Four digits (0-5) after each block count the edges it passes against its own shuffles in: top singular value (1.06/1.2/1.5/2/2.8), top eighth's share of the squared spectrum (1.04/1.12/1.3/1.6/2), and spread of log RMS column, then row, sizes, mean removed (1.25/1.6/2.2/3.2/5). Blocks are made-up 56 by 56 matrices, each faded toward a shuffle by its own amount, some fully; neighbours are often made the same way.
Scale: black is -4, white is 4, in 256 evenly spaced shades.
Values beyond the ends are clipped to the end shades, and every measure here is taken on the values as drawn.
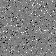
0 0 0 0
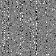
2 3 3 0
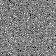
0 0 0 0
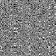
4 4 3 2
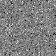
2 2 1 0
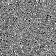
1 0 0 0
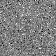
0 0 0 0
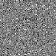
3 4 2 1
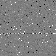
3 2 0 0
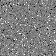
0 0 0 0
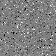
2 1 0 0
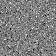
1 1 0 0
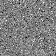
1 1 0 0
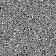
1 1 0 0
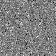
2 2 0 0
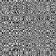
4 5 3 3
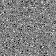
2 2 0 0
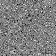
1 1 0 0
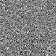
3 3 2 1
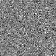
3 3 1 1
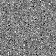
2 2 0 0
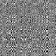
4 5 3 3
